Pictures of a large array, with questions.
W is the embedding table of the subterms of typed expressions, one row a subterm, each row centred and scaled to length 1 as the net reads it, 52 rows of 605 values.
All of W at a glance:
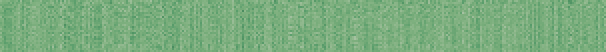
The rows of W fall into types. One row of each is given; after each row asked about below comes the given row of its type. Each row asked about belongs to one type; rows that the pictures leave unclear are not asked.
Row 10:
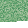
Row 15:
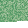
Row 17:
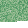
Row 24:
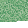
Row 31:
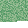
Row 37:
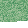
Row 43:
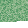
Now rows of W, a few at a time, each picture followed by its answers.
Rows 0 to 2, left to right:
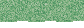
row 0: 17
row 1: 15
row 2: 17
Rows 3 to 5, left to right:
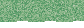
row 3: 15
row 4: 10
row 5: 43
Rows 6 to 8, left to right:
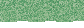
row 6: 37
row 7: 37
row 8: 15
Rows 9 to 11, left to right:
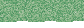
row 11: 31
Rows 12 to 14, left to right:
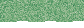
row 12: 10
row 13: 37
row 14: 17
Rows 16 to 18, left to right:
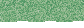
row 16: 37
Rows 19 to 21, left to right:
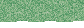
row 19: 10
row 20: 10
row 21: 15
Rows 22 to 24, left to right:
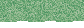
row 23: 15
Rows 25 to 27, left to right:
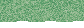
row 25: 43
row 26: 37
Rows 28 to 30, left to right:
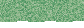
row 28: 37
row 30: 43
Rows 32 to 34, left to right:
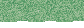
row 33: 17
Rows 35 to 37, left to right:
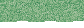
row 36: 17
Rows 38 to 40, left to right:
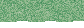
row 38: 10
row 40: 31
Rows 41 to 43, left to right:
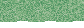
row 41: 37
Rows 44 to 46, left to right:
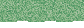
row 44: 31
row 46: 24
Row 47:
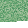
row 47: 10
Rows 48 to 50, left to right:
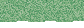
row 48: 24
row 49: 31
